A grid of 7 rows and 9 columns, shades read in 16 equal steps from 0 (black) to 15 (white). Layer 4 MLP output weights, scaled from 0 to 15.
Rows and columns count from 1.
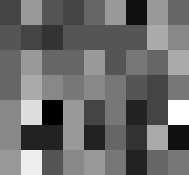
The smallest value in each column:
4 2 0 4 2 5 1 4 1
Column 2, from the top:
9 4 9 10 13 2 14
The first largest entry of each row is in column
2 8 9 2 9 8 2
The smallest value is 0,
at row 5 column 3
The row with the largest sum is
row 7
